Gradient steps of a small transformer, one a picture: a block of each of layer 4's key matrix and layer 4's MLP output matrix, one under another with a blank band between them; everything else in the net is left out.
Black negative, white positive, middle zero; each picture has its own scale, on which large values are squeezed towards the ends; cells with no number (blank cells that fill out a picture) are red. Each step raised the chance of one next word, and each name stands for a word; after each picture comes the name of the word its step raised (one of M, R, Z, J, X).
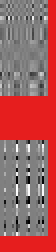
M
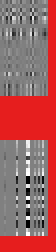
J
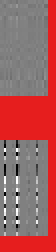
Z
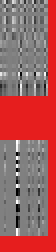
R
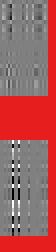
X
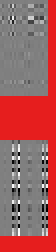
R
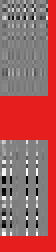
J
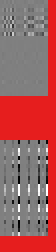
M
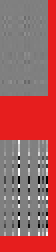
J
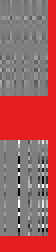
X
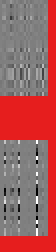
R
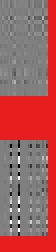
Z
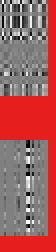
Z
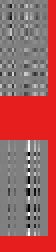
R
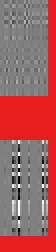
X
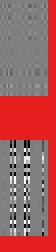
Z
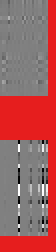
M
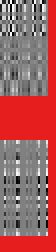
J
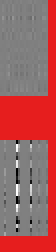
M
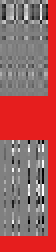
M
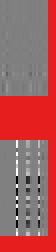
J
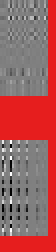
R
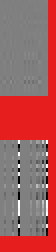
X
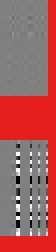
J
